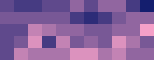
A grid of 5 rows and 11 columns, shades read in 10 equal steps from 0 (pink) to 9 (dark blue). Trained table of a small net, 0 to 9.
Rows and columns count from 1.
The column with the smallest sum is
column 9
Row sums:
66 60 43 44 32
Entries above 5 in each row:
8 3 2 2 1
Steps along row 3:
same down up up same up same down same down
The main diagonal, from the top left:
6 5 2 7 3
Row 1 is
6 7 7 6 6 4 6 4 4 7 9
